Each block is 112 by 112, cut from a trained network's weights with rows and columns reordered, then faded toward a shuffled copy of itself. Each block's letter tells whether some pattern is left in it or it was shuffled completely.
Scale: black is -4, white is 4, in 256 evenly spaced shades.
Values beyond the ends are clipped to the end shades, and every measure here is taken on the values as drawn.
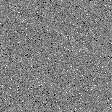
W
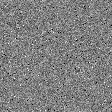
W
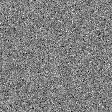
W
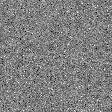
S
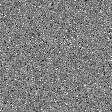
W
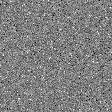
W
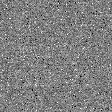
S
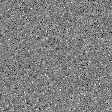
S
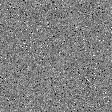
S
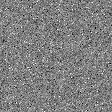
W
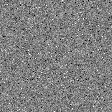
W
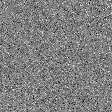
W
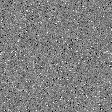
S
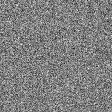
S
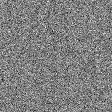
S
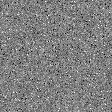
W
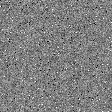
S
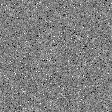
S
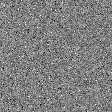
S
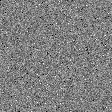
W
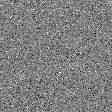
W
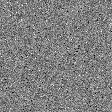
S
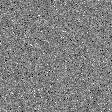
W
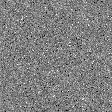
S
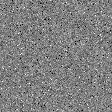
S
